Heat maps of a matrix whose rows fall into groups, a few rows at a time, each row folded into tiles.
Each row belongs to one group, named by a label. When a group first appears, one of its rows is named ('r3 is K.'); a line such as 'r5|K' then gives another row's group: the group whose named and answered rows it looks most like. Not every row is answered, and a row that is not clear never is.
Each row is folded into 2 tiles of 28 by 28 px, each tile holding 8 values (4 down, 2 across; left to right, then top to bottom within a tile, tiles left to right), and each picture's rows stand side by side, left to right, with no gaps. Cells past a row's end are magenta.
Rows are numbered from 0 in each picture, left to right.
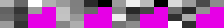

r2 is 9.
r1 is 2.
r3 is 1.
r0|1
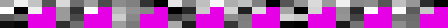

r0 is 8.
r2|2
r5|8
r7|2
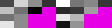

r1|9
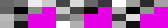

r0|1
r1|2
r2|1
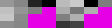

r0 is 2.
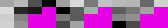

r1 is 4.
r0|2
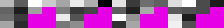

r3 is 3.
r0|1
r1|9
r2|9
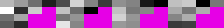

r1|2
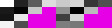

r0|1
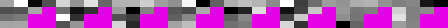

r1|9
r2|1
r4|4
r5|1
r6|8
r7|2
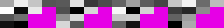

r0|8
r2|8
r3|4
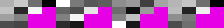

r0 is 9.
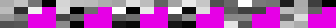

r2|8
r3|8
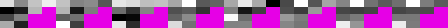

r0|1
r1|1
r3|3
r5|4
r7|3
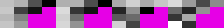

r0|2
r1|2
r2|3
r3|1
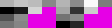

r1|8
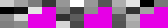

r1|3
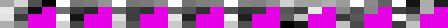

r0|2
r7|9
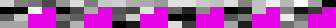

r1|4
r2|8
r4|1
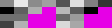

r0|4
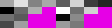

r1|2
